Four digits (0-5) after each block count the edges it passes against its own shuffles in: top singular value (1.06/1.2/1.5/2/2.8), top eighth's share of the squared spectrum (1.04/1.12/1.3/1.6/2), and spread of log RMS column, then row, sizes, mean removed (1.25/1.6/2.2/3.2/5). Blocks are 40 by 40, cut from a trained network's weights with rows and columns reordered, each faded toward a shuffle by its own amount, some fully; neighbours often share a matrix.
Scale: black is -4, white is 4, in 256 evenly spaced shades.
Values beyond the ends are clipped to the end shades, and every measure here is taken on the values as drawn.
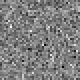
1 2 0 0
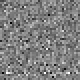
2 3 0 1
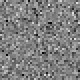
1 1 0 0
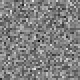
0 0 0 0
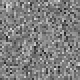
1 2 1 0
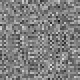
3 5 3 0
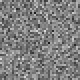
0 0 0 0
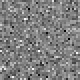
0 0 0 0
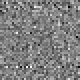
2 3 0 2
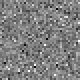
0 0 0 0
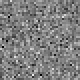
0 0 0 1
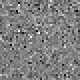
1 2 0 1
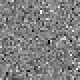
0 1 0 1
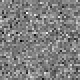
1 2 0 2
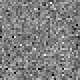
2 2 0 1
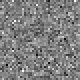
0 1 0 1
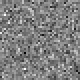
1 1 0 0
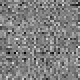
3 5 2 2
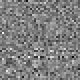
3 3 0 2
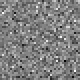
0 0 0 0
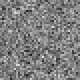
1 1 0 0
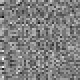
3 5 2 0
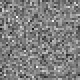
1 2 0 0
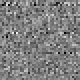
2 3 0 2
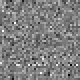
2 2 0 1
